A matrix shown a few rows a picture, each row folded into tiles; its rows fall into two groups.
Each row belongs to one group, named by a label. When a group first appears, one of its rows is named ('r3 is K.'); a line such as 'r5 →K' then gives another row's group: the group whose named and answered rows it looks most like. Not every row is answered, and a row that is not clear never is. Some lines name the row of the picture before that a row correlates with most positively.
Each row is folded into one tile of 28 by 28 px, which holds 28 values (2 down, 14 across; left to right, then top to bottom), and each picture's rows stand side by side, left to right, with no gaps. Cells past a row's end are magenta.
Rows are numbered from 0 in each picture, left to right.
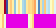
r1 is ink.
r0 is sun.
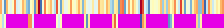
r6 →ink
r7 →ink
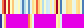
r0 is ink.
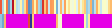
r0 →ink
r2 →sun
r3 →ink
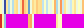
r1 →sun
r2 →sun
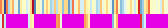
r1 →sun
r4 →sun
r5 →sun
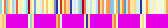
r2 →sun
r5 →sun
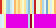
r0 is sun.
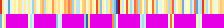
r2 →ink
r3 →ink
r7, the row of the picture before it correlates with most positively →1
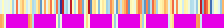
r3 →sun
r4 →ink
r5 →ink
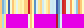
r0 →ink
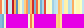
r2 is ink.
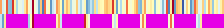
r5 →sun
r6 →sun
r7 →ink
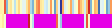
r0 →sun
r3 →sun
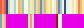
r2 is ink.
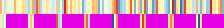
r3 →sun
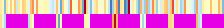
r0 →ink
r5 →ink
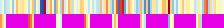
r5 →ink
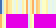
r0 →sun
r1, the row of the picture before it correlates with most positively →4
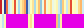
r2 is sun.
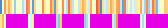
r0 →sun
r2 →ink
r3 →ink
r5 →ink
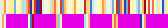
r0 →sun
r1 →ink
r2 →sun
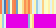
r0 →ink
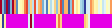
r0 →ink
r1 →sun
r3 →sun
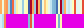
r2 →sun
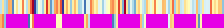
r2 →sun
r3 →sun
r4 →ink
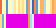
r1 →ink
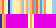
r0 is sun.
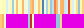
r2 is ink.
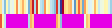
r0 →ink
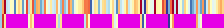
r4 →ink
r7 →ink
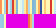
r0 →ink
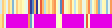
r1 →ink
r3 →sun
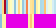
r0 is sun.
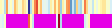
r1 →sun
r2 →sun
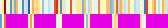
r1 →sun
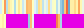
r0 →sun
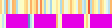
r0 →ink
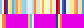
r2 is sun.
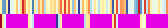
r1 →ink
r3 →sun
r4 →sun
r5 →sun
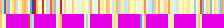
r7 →sun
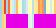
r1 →ink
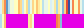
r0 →sun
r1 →sun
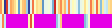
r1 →sun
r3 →ink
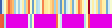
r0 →sun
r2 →ink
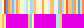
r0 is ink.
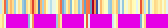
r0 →sun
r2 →sun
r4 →sun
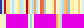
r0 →sun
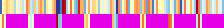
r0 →sun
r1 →ink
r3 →sun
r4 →ink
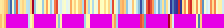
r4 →sun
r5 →sun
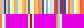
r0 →ink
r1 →sun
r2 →ink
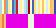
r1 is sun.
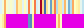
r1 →ink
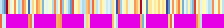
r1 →sun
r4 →ink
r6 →sun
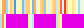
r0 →sun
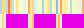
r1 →sun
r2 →sun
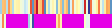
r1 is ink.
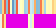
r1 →ink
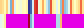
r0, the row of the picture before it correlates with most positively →1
